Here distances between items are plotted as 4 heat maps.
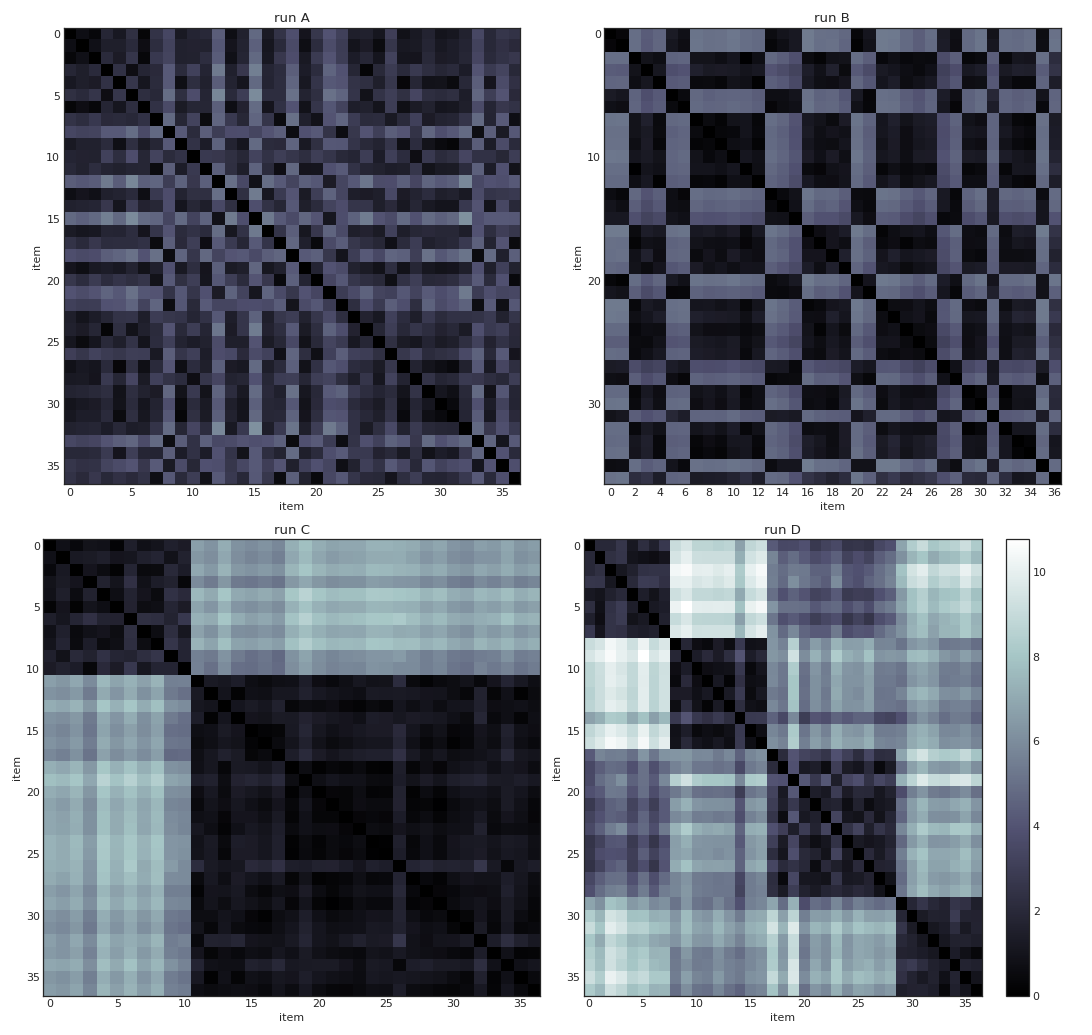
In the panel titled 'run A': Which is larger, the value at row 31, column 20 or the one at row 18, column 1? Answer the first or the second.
the second
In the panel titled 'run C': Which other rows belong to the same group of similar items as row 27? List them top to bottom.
11, 12, 13, 14, 15, 16, 17, 18, 19, 20, 21, 22, 23, 24, 25, 26, 28, 29, 30, 31, 32, 33, 34, 35, 36
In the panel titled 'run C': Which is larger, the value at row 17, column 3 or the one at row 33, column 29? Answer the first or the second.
the first
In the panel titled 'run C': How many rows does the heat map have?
37
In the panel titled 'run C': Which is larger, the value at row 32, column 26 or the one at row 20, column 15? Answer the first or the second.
the first
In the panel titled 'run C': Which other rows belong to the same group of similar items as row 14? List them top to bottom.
11, 12, 13, 15, 16, 17, 18, 19, 20, 21, 22, 23, 24, 25, 26, 27, 28, 29, 30, 31, 32, 33, 34, 35, 36
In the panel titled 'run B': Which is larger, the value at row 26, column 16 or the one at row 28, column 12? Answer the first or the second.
the second
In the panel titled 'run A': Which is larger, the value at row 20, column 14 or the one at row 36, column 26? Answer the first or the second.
the first
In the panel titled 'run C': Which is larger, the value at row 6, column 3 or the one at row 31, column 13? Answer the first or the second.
the first
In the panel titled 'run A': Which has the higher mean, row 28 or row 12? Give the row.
12
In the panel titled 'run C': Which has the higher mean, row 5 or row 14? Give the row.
5
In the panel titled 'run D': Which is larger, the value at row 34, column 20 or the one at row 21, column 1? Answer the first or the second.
the first
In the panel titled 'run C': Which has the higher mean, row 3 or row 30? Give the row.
3
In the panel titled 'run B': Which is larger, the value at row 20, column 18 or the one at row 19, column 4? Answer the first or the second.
the first
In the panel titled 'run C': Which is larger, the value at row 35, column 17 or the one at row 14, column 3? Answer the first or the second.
the second
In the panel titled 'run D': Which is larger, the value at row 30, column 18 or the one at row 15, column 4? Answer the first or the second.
the second
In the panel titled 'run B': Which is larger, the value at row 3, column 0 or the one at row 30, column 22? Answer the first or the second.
the first
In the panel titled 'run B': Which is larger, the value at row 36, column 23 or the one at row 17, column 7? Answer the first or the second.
the first
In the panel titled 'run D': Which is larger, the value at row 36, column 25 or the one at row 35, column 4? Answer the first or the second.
the second
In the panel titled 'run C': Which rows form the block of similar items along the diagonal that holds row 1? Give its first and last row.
0 to 10
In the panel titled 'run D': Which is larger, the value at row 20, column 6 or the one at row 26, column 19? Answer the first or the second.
the first
